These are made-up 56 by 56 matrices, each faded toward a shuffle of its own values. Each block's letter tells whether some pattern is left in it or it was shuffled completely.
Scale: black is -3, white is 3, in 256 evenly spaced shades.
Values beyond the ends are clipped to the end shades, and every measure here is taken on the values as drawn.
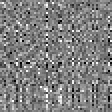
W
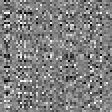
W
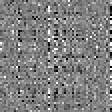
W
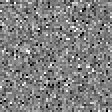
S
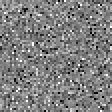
S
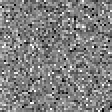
S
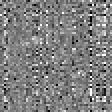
W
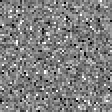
S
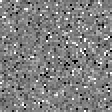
S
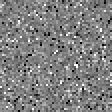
S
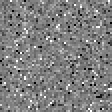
S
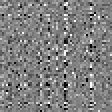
W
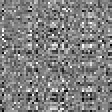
W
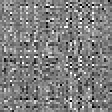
W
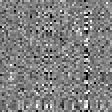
W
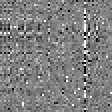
W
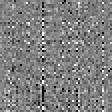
W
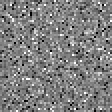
S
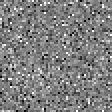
S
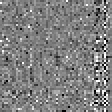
W
